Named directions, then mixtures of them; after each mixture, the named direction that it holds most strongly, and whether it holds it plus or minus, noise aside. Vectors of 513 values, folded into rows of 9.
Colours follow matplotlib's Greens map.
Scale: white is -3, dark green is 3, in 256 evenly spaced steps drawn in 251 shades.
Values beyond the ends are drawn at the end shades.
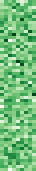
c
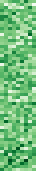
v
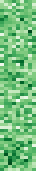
v, plus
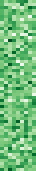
c, minus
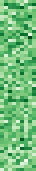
v, minus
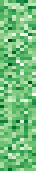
c, minus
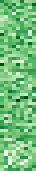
v, minus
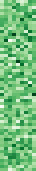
c, plus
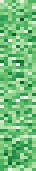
c, plus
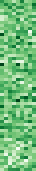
v, minus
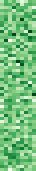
c, plus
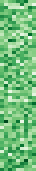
v, plus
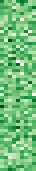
c, minus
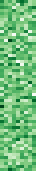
c, minus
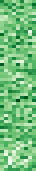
v, minus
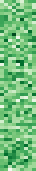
c, plus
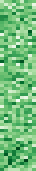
v, plus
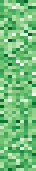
c, minus
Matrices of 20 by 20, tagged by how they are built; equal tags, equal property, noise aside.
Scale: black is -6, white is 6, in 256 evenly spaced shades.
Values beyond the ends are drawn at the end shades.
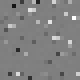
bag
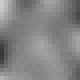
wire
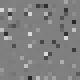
bag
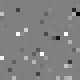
bag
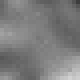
wire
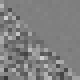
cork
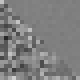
cork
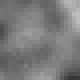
wire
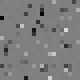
bag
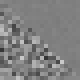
cork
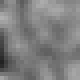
wire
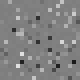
bag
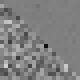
cork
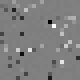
bag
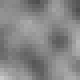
wire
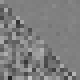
cork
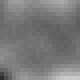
wire
